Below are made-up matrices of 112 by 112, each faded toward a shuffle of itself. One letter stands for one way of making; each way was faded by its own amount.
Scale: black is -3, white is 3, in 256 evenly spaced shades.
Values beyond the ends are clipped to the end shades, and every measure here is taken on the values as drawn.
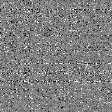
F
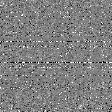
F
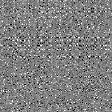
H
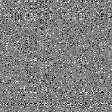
H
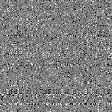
H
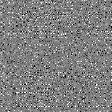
H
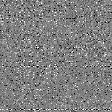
H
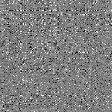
H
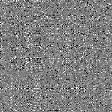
H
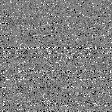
F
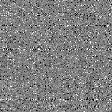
H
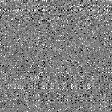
H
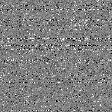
F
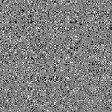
H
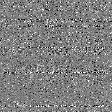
F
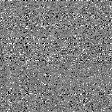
F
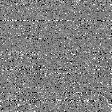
F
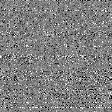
F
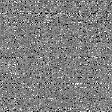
F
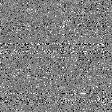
F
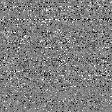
F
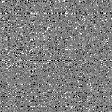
H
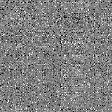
H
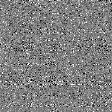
F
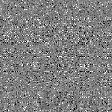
H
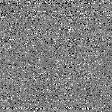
F
